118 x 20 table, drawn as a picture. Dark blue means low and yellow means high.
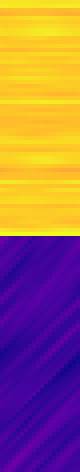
It is made of 2 by 1 panels. Panel 1,1: very high, streaked across, faint in contrast. Panel 2,1: very low, slanting up to the right, faint in contrast.
